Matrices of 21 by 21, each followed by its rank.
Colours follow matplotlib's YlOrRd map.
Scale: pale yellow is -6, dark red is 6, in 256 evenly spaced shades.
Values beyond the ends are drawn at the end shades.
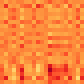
two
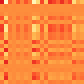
one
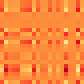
one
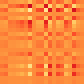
one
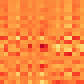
two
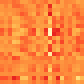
two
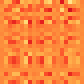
two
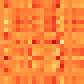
two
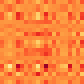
two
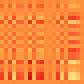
one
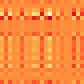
one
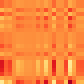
one
